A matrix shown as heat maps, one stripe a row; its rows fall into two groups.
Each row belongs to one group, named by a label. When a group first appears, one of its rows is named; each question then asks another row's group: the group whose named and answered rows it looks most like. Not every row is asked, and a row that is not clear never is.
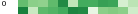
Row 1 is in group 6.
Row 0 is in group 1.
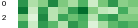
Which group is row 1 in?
6
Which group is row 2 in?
6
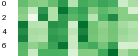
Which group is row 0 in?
1
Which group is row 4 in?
1
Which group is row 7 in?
1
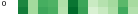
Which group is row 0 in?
6
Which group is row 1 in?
6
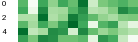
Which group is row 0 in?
6
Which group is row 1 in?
6
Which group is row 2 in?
6
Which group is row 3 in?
6
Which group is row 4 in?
1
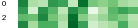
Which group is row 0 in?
1
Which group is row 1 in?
6
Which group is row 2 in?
6
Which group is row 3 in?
6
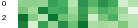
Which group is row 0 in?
1
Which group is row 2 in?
1
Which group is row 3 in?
6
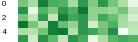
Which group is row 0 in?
1
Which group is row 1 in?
6
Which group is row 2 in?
6
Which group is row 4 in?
1
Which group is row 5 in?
6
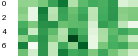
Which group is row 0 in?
1
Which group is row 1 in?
6
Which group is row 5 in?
6
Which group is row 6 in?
6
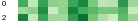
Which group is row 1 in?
6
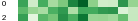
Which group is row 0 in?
6
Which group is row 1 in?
1
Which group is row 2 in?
6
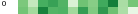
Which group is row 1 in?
1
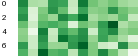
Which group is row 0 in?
1
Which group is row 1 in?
1
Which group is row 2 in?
6
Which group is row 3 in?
1
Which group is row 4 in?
6
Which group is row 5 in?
6
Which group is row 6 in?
6
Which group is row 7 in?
1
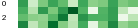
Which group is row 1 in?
6
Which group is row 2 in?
1
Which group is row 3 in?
1
